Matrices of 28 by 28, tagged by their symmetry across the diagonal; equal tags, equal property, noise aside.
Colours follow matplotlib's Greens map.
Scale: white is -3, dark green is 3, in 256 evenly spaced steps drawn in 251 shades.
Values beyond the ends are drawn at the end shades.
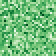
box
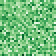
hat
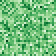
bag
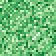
bag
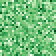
hat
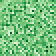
bag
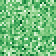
box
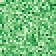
box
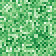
bag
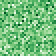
hat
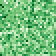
hat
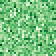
box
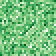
bag
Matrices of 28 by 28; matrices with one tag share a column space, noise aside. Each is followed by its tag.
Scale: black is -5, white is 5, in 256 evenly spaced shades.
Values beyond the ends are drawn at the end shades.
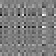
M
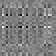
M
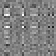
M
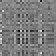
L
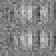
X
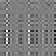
L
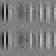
X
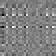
M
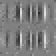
X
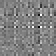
M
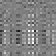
L
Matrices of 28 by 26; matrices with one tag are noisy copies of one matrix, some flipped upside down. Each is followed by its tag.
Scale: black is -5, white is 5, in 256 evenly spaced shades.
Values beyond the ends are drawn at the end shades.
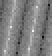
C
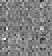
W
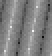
C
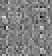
W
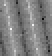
C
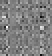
W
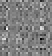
W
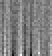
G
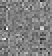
W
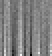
G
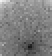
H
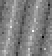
C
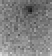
H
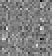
W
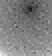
H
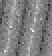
C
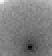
H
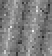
C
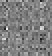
W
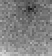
H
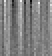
G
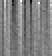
G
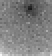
H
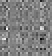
W
